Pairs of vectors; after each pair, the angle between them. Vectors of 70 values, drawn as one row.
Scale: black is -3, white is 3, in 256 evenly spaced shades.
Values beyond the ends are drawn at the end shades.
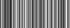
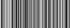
nearly opposite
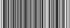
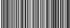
orthogonal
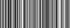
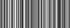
nearly opposite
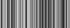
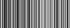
partly opposed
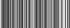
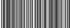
partly aligned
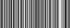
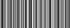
partly aligned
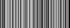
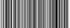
partly opposed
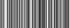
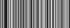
nearly opposite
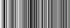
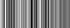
partly aligned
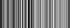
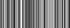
partly aligned
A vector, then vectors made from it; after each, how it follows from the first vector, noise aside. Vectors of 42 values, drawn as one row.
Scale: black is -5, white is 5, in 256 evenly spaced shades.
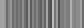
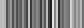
scaled up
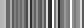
scaled up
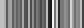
scaled up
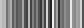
scaled up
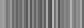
copied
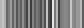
scaled up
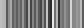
scaled up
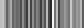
scaled up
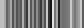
scaled up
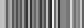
scaled up
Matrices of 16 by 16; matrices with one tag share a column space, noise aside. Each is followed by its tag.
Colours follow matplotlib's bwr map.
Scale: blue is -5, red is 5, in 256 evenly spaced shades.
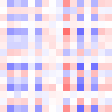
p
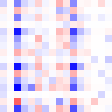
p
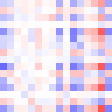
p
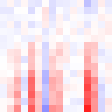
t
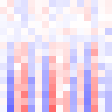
t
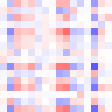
p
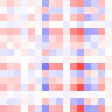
p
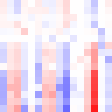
t
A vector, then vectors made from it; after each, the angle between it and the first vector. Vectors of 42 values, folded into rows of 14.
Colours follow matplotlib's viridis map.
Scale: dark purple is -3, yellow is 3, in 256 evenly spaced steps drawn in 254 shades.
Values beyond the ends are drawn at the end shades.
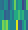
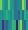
nearly opposite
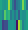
nearly opposite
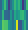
nearly parallel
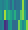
partly opposed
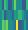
nearly parallel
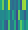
partly opposed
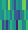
nearly opposite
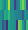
nearly opposite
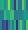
nearly opposite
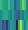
nearly opposite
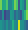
orthogonal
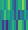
nearly opposite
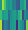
partly opposed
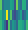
partly opposed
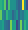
partly opposed
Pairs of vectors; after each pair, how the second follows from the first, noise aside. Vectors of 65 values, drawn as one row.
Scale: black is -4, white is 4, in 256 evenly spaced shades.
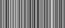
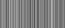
shrunk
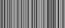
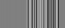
partly zeroed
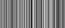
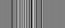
partly zeroed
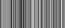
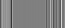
partly zeroed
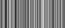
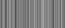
shrunk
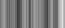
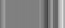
partly zeroed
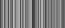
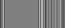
partly zeroed
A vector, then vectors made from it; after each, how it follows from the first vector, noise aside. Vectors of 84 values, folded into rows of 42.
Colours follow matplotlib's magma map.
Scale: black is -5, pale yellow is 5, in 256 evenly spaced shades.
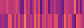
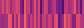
copied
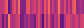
reversed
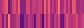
reversed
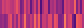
copied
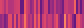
copied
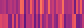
negated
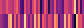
scaled up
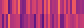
reversed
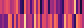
scaled up
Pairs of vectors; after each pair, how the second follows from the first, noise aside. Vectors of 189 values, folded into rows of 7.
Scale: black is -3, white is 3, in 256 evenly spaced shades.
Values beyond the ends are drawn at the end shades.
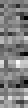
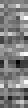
negated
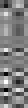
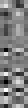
negated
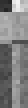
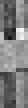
wrapped around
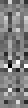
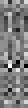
negated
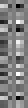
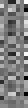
wrapped around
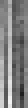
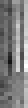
wrapped around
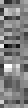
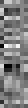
negated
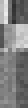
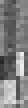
wrapped around
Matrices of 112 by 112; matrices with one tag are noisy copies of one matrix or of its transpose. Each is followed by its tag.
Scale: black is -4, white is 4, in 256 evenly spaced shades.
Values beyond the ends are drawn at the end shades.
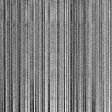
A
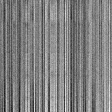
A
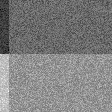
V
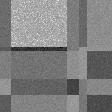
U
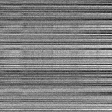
A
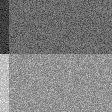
V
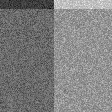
V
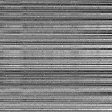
A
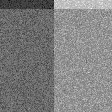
V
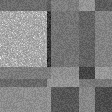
U
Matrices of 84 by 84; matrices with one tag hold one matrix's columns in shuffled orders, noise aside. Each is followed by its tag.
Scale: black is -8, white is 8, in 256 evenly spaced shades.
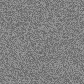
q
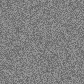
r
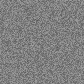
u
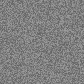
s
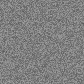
q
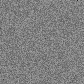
u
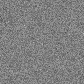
q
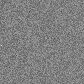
s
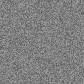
s
